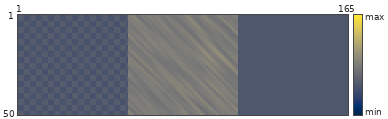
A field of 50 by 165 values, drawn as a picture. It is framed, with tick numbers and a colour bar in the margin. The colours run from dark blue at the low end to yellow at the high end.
It is made of 1 by 3 panels. Panel 1,1: low, checkered, faint in contrast. Panel 1,2: middling, slanting down to the right, faint in contrast. Panel 1,3: low, flat.
